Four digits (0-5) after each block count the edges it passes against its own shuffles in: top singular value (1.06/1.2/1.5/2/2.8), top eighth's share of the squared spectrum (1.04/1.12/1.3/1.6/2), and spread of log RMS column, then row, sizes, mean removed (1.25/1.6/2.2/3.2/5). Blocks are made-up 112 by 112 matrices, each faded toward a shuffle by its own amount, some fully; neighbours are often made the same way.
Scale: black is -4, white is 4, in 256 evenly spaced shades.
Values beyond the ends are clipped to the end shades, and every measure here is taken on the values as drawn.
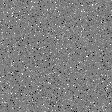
0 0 0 0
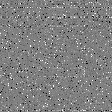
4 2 0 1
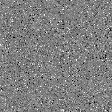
3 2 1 1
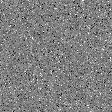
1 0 0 0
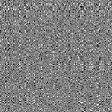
5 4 3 3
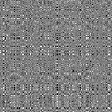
5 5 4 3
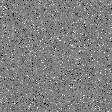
3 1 0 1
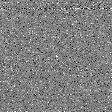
2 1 0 2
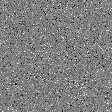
0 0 0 0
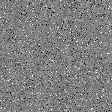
0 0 0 0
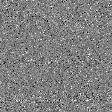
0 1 0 2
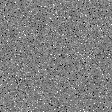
0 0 0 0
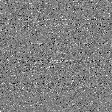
1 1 0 2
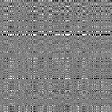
5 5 3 4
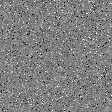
0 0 0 0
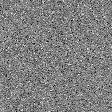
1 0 0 0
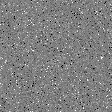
0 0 0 0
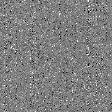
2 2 3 0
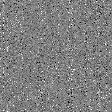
1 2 3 0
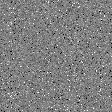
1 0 1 0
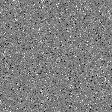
0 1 1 0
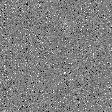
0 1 1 0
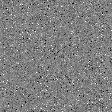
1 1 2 0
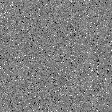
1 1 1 0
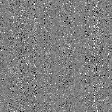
2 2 3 0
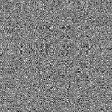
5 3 3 2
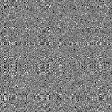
5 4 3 3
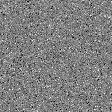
2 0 0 0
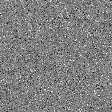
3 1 0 0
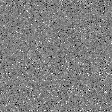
1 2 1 2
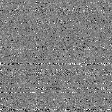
2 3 2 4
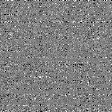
2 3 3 4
